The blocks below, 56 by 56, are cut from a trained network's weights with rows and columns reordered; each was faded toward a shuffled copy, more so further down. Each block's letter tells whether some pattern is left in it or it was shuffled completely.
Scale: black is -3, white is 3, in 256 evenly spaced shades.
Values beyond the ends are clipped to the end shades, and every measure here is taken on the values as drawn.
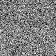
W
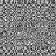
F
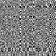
F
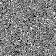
W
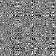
F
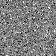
W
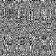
F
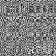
F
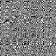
F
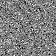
W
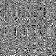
F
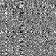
F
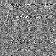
F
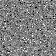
W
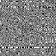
F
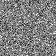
W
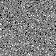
W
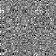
F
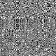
F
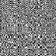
F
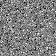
W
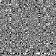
F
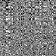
F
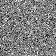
W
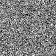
W
